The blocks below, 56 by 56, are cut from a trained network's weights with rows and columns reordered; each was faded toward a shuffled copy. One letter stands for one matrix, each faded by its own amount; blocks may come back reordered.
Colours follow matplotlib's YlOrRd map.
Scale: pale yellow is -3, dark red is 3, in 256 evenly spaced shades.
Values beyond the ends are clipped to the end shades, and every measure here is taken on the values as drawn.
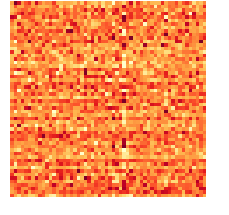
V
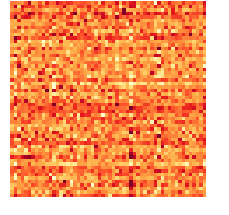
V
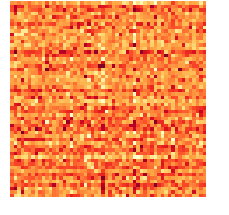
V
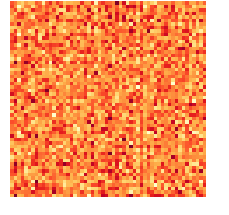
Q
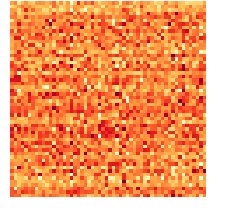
V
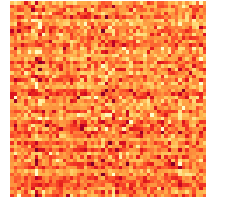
V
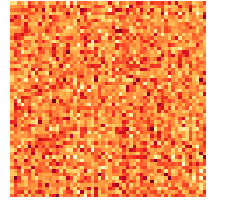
Q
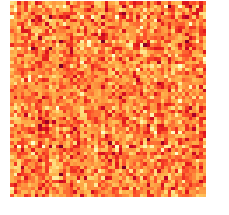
Q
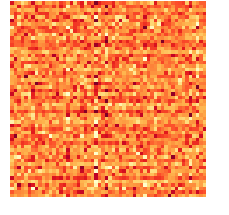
V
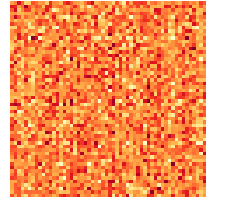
Q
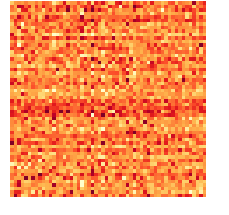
V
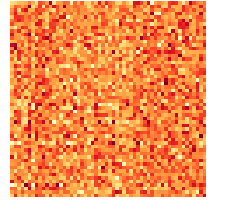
Q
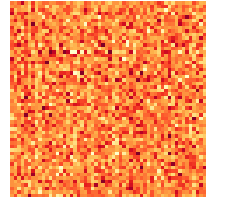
Q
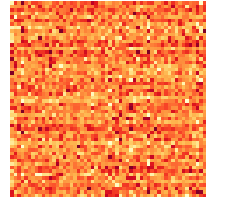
V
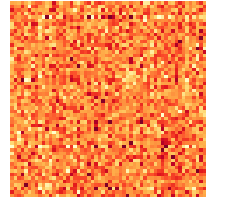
Q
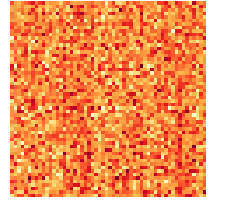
Q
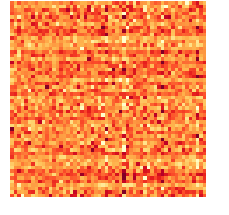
V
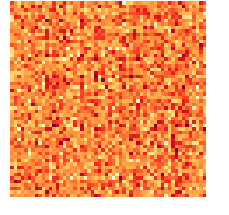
Q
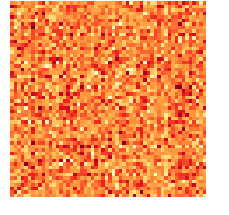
Q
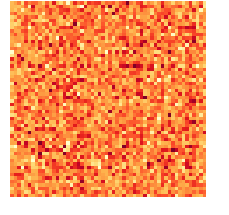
Q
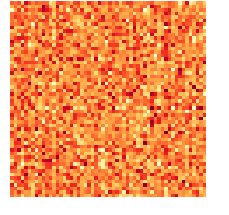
Q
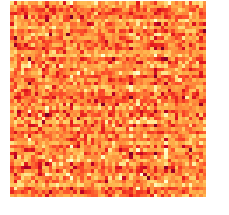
V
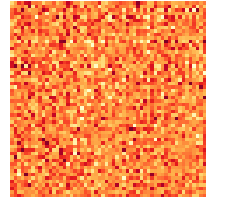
Q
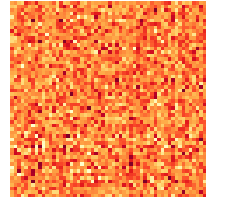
Q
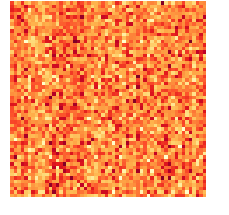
Q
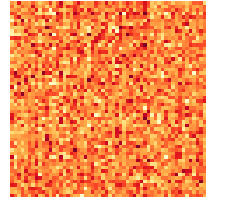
Q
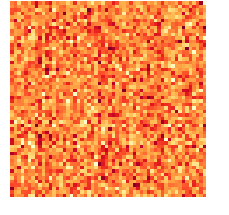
Q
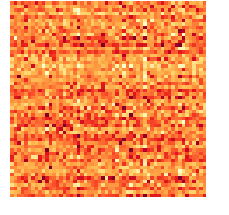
V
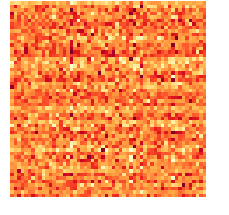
V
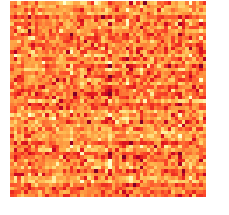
V
